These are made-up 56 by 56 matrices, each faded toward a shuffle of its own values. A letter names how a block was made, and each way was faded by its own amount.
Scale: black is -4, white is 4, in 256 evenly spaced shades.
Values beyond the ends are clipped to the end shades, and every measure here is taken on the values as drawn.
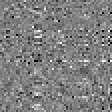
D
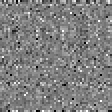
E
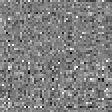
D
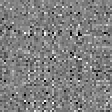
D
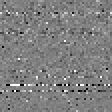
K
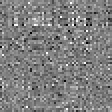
E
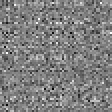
E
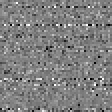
K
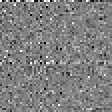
E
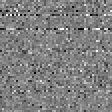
K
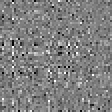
D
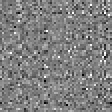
D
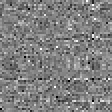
E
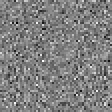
E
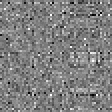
E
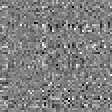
D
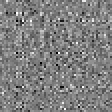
E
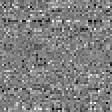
E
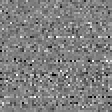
K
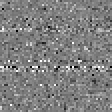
K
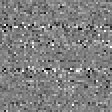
K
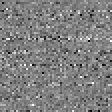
K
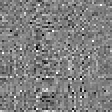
D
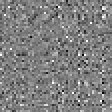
D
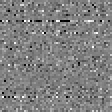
K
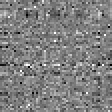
E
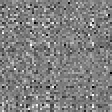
E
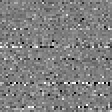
K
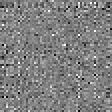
D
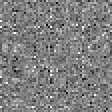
D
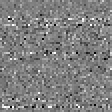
K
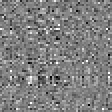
D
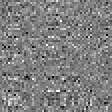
D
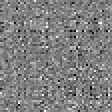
E
